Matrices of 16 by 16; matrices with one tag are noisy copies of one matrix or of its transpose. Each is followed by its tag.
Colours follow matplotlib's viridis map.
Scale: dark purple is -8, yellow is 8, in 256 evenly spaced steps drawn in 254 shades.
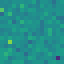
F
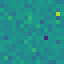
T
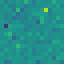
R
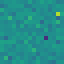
T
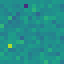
R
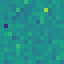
R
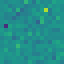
R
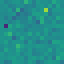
R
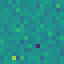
T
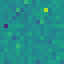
R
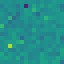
R
